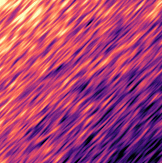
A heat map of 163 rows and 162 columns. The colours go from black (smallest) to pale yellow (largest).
Ninth with the highest average: top left. Odd rows or columns: none. Grain: diagonal, up to the right. Ninth with the lowest average: bottom right. Slope: up to the top left. Mirror symmetry: none.
